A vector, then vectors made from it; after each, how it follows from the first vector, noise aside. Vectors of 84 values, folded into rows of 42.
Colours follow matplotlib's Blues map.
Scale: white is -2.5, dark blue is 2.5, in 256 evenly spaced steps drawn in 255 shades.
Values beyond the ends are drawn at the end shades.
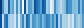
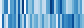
negated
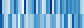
sign-scrambled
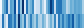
negated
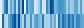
negated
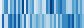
negated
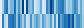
negated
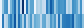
negated
